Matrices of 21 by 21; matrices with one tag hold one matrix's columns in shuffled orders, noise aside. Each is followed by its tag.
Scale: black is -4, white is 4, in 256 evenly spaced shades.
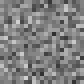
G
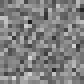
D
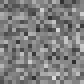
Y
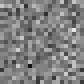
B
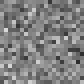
Y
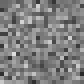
G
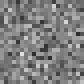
G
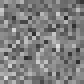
Y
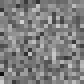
G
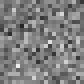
Y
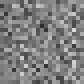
B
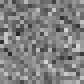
Y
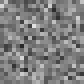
D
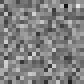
B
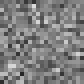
G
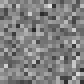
B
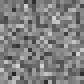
G
